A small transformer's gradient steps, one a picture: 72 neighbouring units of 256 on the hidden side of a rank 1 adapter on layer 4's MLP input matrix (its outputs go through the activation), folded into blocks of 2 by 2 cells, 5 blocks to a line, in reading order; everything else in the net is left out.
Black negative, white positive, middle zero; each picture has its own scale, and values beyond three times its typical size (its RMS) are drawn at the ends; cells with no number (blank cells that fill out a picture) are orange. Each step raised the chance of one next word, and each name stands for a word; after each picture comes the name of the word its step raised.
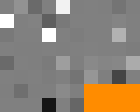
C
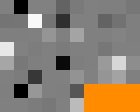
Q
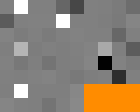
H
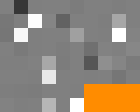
Q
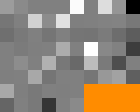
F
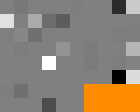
C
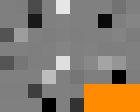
C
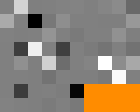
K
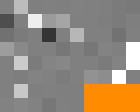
K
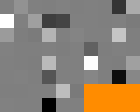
C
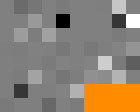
H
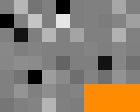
C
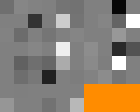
H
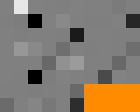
Q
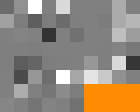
H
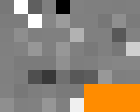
Q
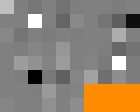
F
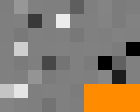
H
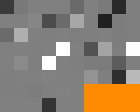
C
